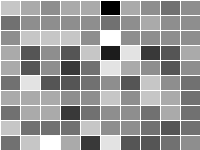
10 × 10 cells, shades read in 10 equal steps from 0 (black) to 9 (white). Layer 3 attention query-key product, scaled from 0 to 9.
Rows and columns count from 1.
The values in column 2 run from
3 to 8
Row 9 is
7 4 4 4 7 5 5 4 3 4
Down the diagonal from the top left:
7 5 7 3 4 5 5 4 3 5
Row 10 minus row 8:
0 1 3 4 -2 3 -2 -1 -2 1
